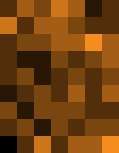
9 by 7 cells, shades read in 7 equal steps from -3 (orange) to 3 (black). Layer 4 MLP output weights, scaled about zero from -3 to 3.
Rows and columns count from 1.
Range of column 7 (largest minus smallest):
4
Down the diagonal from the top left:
1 1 0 0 0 1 1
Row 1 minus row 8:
0 -1 -2 -2 -2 2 1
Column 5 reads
-1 0 -1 1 0 -1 0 1 -1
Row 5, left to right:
1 0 2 1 0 1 0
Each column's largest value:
3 2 2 1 1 2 1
